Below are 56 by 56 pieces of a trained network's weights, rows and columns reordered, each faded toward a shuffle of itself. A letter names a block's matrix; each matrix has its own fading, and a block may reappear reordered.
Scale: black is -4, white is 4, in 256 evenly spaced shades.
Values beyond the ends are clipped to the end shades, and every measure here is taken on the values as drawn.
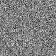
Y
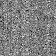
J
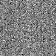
J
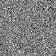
Y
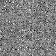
J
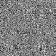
Y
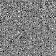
J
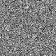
Y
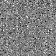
J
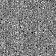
J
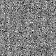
J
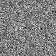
Y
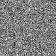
Y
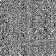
J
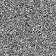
Y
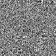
Y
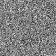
Y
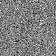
Y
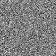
Y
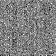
J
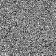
Y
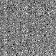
J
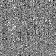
J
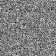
Y
